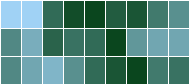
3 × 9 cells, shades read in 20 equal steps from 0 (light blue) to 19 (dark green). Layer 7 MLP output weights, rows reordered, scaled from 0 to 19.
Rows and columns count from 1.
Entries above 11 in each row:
6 4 5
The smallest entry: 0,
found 2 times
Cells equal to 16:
1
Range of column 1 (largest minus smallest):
10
